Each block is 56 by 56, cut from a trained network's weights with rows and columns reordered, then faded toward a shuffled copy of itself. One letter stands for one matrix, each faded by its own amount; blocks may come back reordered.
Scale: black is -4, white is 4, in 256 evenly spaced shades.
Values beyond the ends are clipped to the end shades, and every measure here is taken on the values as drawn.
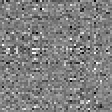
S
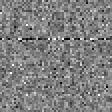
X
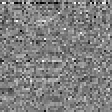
X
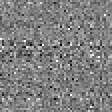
S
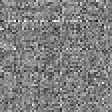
X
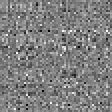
S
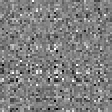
S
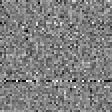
X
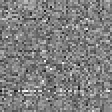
X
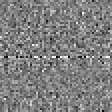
X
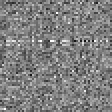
X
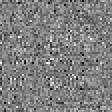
S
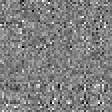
S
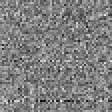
X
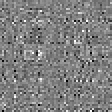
S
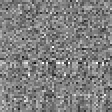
X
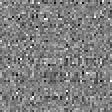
S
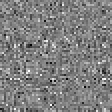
S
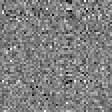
S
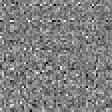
S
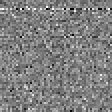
X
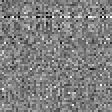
X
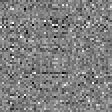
S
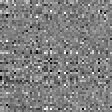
S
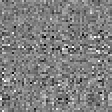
S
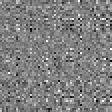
S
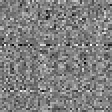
X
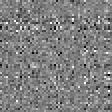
S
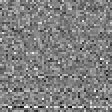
X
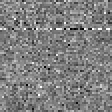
X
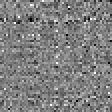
S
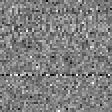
X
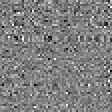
S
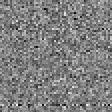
X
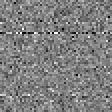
X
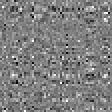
S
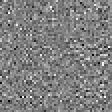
S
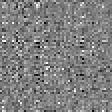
S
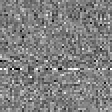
X
